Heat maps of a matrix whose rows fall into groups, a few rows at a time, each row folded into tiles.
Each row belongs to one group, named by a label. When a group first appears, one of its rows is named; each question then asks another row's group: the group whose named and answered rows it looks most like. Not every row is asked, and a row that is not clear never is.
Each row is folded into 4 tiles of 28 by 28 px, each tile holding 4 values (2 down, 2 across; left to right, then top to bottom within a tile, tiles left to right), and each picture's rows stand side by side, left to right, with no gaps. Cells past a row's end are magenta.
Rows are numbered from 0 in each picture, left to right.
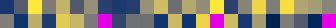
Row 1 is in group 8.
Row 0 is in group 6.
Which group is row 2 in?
6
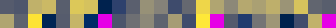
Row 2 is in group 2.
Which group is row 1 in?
8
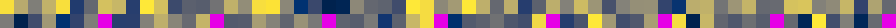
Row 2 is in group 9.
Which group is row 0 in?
2
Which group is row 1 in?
9
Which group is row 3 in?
8
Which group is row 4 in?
2
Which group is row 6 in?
6
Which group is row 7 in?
2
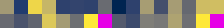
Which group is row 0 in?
9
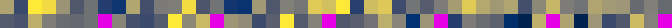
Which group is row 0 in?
9
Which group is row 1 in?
8
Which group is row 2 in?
8
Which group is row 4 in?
2
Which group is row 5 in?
6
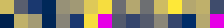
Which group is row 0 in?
8
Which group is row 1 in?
2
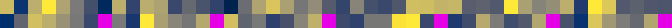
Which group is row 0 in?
9
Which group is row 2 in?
6
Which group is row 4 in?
2
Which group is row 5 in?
9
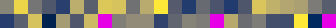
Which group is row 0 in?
8
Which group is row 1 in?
9
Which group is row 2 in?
6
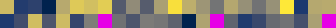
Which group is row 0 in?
8
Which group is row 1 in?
2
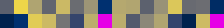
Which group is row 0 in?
2
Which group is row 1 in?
2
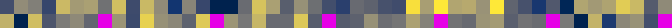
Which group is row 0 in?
6
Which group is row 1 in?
9
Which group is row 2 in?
6
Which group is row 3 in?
8
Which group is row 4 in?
9
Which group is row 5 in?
6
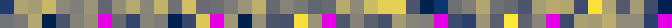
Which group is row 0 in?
6
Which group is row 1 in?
2
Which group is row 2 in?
6
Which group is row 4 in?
8
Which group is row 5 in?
9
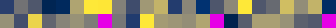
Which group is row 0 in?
8
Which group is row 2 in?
2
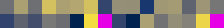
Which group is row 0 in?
2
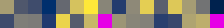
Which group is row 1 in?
6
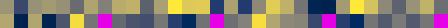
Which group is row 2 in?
9
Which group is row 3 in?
2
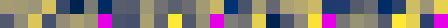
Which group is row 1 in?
8
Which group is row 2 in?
6
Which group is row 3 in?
8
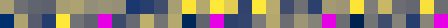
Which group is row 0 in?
8
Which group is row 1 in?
8
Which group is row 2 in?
9
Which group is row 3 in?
2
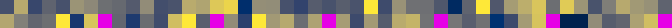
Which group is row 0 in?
8
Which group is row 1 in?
8
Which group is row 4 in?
6
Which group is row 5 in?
2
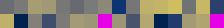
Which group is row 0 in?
6
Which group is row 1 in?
6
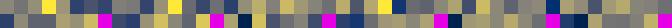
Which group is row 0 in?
9
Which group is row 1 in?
2
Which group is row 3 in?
9
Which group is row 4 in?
9
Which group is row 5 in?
2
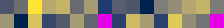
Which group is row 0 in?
6
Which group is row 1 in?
8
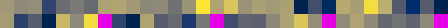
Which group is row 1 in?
2
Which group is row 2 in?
9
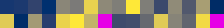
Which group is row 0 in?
8
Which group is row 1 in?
2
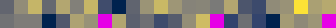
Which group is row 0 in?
6
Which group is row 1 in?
6
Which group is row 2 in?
8
